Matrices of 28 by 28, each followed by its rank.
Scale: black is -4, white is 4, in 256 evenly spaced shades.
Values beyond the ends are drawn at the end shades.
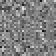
five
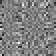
five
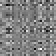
three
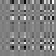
one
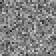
full rank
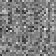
five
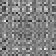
three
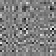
five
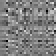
three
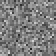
full rank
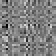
three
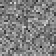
full rank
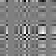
one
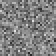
full rank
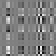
one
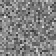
full rank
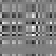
one
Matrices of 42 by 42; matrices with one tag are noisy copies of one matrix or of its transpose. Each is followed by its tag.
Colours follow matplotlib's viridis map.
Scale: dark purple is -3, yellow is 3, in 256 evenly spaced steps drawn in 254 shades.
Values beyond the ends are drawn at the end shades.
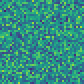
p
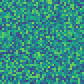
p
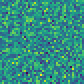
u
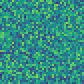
p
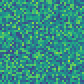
p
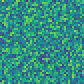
u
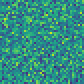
u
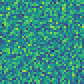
u
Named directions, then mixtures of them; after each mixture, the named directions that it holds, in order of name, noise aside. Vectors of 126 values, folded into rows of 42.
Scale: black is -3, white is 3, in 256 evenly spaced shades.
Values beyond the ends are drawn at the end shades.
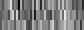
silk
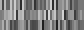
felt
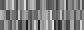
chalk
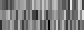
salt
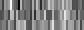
silk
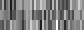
felt, salt, silk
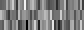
chalk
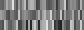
chalk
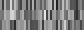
felt, silk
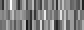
chalk, felt, silk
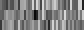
salt, silk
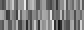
chalk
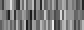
chalk, silk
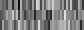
chalk, salt, silk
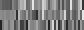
chalk, salt
